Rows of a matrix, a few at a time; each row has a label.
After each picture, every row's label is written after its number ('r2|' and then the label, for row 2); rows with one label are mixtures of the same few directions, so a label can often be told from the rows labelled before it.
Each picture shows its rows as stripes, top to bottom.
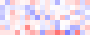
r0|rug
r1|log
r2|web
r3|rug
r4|rug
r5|log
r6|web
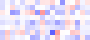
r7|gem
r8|web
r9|web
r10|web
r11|web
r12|web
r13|log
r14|rug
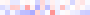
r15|web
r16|rug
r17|log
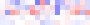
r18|web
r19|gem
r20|rug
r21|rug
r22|gem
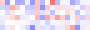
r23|log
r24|web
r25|web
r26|web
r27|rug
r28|web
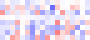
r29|log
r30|log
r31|gem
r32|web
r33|gem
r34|web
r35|gem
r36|web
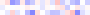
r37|rug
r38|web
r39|web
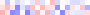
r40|log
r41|gem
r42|rug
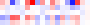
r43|web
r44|log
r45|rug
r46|rug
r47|rug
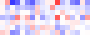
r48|rug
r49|log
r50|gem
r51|gem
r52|rug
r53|gem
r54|rug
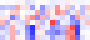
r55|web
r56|gem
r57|web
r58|web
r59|log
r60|web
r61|web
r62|web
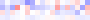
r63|log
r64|gem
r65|log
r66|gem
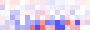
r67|log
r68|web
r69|web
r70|rug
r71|web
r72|gem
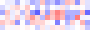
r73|web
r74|rug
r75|rug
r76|web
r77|gem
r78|rug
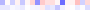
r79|gem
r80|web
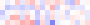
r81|web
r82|log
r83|rug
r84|rug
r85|log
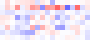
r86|log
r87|web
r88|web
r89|gem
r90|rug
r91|gem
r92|log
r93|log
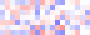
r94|gem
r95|log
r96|rug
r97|gem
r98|gem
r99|gem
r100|gem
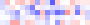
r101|log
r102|web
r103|web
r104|web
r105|rug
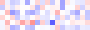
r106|rug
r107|gem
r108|rug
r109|gem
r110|log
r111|rug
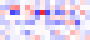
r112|web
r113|rug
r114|web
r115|rug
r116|web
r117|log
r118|log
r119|rug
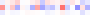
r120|web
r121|gem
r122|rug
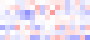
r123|web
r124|web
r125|log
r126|log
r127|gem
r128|gem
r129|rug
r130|rug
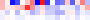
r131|web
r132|log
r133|web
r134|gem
